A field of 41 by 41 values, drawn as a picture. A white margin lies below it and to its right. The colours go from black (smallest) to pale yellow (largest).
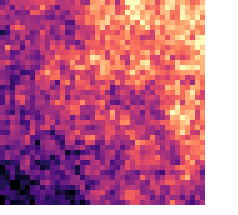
The halves do not mirror each other. Overall the values sit about 50% of the way up the scale. No single row or column stands out from its neighbours. The ninth with the highest average is the top right. The field climbs toward the top right. There are no regular stripes. The bottom left is the ninth with the lowest average.
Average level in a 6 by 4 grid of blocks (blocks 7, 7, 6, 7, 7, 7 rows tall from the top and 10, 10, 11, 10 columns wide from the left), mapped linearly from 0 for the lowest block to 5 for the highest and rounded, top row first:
2 3 5 5 / 2 3 4 5 / 2 3 3 4 / 2 3 3 4 / 1 1 3 3 / 0 1 2 2
